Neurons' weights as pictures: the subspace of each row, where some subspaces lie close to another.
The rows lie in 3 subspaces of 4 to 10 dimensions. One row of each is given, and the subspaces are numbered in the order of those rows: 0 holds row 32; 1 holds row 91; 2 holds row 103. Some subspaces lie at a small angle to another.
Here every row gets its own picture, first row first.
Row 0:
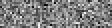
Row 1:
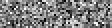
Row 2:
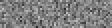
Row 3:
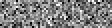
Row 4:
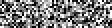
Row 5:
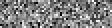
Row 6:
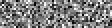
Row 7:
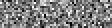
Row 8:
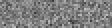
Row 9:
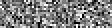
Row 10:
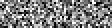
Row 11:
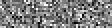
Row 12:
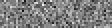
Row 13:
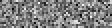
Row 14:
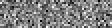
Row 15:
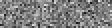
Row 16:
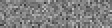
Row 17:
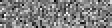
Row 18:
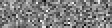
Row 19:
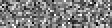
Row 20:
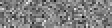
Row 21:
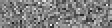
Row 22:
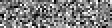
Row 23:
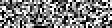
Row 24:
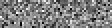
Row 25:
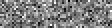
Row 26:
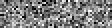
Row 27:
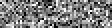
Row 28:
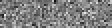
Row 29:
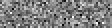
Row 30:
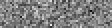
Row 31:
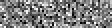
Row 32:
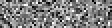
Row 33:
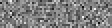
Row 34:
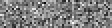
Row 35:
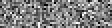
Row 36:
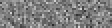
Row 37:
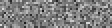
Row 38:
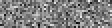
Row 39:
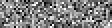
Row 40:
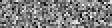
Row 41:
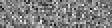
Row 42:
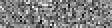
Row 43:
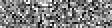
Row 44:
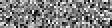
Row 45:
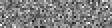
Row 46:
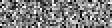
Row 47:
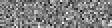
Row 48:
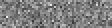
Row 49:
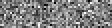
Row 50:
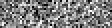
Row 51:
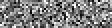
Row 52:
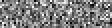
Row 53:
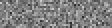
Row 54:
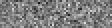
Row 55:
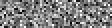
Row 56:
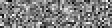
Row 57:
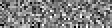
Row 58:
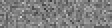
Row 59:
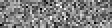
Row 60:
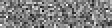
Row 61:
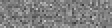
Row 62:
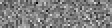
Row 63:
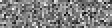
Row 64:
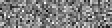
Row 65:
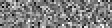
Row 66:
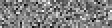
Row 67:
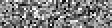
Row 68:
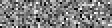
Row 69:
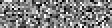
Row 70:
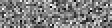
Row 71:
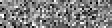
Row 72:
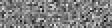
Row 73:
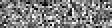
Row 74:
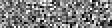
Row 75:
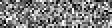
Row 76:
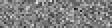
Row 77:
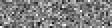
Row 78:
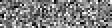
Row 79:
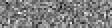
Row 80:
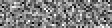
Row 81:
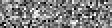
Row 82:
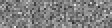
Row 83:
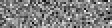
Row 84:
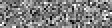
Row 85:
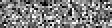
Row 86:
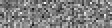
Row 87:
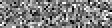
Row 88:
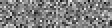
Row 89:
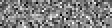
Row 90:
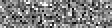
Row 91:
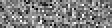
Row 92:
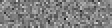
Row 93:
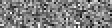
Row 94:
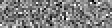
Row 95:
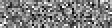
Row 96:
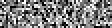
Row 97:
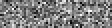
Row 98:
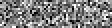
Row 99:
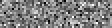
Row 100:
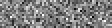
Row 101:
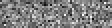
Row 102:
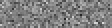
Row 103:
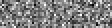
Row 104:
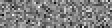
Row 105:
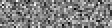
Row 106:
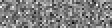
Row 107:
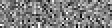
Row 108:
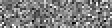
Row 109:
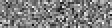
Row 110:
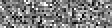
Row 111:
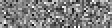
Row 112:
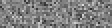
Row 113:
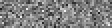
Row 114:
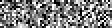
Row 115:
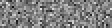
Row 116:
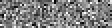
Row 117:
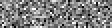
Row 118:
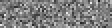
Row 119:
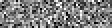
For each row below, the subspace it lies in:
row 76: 0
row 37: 0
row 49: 1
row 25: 2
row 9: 1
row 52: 2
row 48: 0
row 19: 2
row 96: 2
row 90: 1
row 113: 0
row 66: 0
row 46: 0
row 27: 2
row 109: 0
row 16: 0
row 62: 0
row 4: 2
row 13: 1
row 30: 1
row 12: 2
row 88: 0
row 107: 0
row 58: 2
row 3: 2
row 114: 2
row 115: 0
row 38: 1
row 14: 0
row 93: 1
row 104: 2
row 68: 0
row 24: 0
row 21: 0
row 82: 2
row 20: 0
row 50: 1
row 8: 2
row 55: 0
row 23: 0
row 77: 0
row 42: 1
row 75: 0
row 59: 2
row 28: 1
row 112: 1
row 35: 1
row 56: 0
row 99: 2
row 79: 0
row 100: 0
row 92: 2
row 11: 1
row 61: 1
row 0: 1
